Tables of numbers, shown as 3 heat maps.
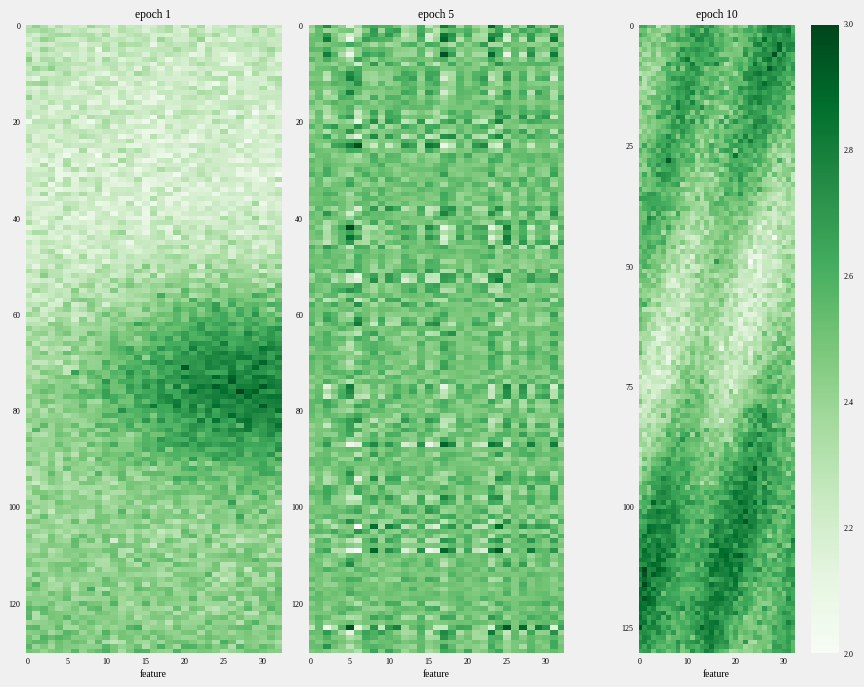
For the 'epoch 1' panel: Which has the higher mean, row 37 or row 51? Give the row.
51
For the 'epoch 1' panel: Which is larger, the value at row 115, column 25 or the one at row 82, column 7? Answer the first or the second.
the second
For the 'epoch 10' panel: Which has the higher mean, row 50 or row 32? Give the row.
32
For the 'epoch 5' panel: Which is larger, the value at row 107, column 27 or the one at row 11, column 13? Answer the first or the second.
the second
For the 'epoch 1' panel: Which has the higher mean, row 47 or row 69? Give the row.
69
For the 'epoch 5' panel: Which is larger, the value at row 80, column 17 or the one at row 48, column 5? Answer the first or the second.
the first
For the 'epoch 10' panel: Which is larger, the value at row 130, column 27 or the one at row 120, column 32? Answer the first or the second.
the second
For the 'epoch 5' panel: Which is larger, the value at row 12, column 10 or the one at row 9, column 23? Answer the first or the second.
the second
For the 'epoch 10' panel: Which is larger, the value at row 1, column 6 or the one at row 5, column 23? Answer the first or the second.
the second
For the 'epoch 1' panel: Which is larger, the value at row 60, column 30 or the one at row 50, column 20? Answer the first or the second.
the first
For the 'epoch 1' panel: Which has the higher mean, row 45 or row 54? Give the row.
54
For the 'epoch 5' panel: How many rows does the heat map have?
131
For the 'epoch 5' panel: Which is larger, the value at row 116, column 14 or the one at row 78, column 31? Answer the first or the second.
the second
